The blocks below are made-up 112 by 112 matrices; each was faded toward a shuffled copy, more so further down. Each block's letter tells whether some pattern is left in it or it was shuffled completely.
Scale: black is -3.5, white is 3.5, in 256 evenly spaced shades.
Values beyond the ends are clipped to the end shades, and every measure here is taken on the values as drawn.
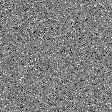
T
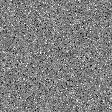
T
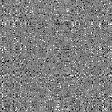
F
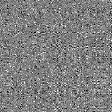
F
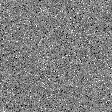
T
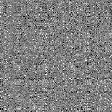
F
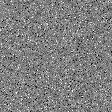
T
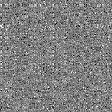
F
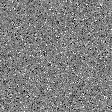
T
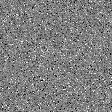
T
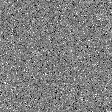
T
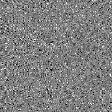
F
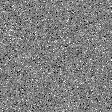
T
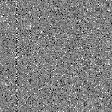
F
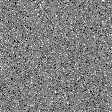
T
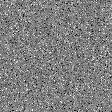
T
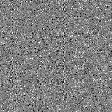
F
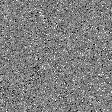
T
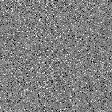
F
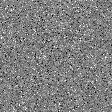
T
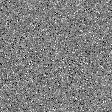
T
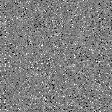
F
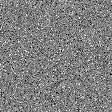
T
